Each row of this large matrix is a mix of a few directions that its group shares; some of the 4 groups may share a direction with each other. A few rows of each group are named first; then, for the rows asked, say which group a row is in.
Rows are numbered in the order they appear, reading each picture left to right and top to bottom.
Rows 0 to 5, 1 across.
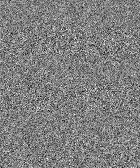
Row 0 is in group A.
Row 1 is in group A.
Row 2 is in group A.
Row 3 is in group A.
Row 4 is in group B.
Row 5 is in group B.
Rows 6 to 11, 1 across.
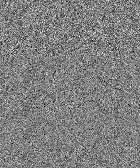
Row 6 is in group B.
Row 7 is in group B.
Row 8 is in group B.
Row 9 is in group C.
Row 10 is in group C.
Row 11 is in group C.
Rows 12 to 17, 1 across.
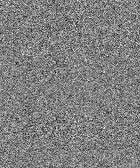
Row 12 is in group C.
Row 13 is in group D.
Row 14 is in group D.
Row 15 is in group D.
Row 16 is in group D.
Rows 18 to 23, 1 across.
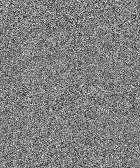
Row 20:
D
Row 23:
D
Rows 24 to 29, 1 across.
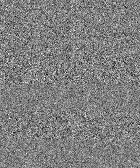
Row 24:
B
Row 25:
B
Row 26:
B
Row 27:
A
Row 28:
C
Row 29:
D
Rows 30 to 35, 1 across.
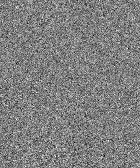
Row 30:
D
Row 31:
C
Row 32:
A
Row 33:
C
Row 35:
D
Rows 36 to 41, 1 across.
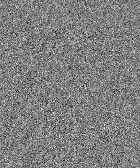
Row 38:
C
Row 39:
B
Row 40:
A
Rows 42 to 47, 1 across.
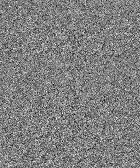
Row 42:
C
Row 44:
C
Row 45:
A
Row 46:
D
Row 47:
B
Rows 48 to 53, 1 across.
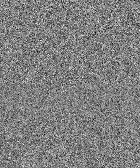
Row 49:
A
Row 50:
A
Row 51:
D
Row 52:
D
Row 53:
D
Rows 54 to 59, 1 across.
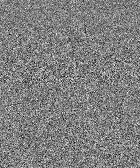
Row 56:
A
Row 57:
A
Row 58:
D
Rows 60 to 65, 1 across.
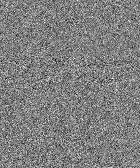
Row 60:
C
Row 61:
D
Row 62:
B
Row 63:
C
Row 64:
A
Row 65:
D
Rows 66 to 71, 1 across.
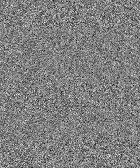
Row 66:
A
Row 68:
B
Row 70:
B
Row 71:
B
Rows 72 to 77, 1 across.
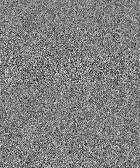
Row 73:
C
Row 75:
A
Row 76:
C
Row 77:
A
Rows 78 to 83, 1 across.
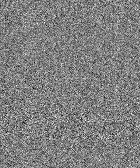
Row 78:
A
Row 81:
C
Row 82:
B
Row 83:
B
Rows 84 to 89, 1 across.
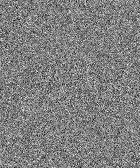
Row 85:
C
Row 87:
D
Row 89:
B
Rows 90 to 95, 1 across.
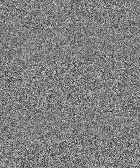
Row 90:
B
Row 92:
B
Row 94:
B
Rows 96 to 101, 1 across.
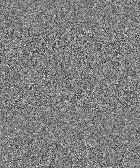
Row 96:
D
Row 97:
B
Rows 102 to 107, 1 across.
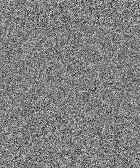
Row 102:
D
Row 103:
C
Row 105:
A
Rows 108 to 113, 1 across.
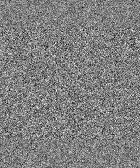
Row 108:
A
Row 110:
C
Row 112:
A
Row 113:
C
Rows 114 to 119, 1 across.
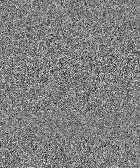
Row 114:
B
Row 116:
D
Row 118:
C
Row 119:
A
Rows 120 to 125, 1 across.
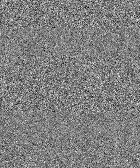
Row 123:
B
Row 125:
C
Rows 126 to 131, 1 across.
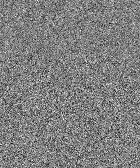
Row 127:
A
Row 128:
A
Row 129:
B
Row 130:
D
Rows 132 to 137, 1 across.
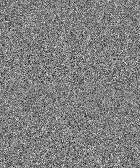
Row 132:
C
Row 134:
B
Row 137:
D
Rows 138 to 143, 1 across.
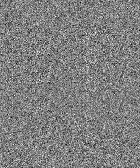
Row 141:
A
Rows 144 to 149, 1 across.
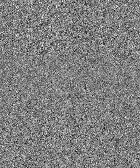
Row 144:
D
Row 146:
B
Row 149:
C
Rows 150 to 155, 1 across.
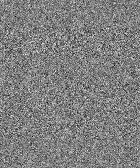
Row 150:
B
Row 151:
B
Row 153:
B
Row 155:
C
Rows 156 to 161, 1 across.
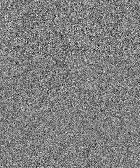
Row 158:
D
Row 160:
C
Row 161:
A
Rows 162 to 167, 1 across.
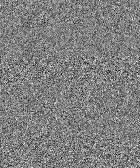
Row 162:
D
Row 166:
C
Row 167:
B
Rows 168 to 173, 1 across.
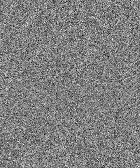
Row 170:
C
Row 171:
C
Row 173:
D
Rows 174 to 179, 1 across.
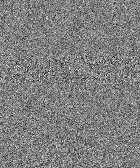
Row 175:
B
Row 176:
D
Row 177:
C
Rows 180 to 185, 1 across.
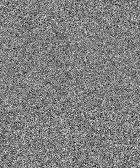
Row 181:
D
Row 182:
C
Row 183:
A
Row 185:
B
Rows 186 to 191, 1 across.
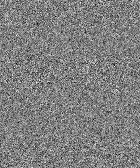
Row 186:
A
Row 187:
B
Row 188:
A
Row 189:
C
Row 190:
D
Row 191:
B
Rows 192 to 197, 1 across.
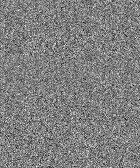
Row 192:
D
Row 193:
B
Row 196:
B
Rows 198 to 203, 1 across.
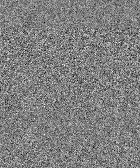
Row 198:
C
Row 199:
B
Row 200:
B
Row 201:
A
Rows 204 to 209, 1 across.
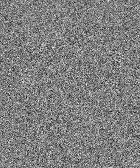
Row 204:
C
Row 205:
B
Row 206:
D
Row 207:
D
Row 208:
D
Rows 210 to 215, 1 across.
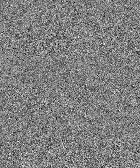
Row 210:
A
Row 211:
D
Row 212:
D
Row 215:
D
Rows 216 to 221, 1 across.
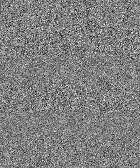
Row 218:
B
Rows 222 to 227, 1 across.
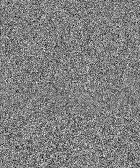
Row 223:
A
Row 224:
A
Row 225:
D
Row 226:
D
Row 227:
D
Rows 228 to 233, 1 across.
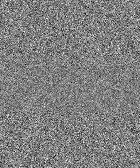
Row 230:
B
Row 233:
B
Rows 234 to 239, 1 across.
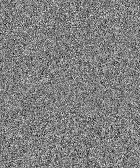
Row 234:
A
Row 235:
C
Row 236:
D
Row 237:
A
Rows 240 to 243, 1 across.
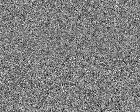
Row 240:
C
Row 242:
B
